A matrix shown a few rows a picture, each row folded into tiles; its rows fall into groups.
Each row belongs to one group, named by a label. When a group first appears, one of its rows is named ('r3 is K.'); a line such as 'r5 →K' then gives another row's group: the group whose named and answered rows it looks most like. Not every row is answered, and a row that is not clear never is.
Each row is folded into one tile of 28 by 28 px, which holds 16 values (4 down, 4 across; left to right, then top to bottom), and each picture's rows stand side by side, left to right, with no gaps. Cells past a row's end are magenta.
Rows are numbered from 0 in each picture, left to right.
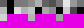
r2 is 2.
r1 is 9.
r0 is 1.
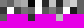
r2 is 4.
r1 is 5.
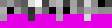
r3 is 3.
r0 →9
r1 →2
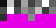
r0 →5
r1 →4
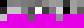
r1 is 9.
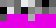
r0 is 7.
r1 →3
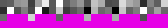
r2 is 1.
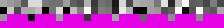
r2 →9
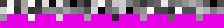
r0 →5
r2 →3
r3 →4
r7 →3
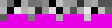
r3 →9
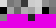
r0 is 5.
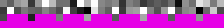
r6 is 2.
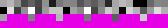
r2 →9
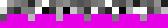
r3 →7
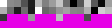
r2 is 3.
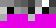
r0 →9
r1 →4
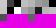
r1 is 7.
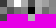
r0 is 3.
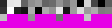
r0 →4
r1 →9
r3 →3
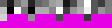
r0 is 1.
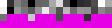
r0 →1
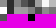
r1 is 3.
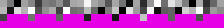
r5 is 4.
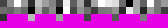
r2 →5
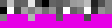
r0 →5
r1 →3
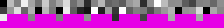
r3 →4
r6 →9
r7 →9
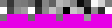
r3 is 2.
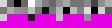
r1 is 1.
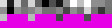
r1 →3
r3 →1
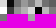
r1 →9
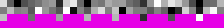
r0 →3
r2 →4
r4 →9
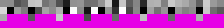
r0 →9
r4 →5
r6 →7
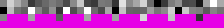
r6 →9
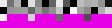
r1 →3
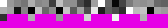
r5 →9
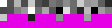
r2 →7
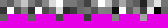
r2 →1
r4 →5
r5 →4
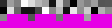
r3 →9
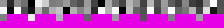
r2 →9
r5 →5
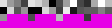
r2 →4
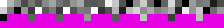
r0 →1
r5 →3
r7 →9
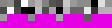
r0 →7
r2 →2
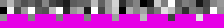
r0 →5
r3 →5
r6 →1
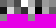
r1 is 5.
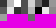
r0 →4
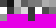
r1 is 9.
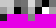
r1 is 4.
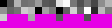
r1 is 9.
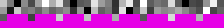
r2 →3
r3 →2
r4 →4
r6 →3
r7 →4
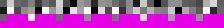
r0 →5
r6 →9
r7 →4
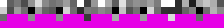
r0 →1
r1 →2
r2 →7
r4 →2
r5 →7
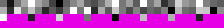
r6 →2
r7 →1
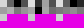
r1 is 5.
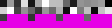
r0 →5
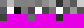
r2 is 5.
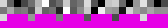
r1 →4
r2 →5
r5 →3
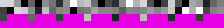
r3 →3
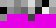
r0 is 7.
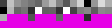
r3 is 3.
